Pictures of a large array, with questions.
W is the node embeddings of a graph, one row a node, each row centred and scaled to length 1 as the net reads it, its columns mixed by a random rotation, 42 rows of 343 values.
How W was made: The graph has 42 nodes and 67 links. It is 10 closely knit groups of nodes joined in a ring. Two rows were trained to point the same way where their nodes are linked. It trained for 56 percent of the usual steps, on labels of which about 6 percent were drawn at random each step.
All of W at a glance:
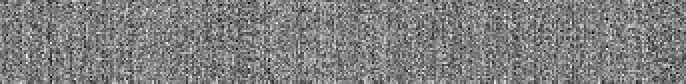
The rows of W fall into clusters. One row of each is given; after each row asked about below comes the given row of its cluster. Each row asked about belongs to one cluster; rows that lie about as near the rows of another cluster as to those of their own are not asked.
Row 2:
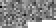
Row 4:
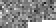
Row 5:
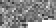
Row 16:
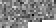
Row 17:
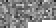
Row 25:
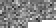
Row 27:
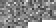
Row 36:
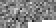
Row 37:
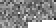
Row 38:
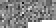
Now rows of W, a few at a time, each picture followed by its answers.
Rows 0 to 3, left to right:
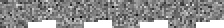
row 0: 17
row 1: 16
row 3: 16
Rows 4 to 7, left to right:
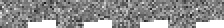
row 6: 36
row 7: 38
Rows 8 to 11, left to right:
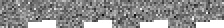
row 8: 25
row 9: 2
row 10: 38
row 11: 37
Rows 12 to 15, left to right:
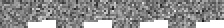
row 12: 17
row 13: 17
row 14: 4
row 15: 4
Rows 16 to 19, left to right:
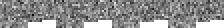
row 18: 4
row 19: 37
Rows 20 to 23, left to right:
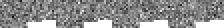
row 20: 17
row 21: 5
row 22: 25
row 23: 2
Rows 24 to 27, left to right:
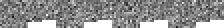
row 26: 16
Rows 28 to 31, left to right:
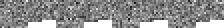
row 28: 27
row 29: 16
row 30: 25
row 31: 27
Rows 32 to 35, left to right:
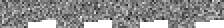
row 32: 38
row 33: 37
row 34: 36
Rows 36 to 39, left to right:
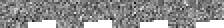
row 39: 25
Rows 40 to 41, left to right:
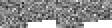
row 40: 5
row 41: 5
